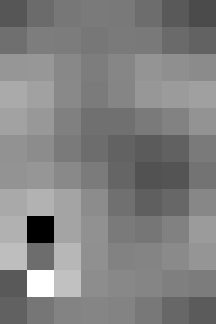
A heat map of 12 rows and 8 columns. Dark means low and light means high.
The top middle is the smoothest part. In the bottom left lies a patch that is rougher than the rest. Neither half mirrors the other. Values change most from cell to cell in the bottom left.
